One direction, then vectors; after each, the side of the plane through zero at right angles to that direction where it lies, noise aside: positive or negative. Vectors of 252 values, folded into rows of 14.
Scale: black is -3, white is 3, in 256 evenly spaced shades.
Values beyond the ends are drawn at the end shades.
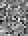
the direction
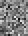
negative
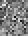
positive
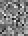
negative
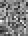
negative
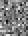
positive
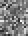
negative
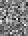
negative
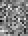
positive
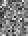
positive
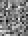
positive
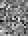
positive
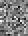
negative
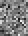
negative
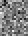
negative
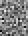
negative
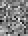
positive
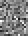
negative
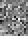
positive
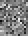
positive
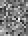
positive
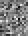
negative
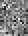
positive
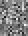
negative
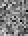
positive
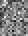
positive
